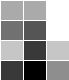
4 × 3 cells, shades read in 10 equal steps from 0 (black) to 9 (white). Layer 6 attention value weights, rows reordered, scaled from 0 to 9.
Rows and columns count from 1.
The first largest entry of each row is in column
3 3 1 3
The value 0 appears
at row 4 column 2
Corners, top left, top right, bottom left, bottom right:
6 9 2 5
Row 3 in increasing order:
2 7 7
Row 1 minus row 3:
-1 4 2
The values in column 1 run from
2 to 7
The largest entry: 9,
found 2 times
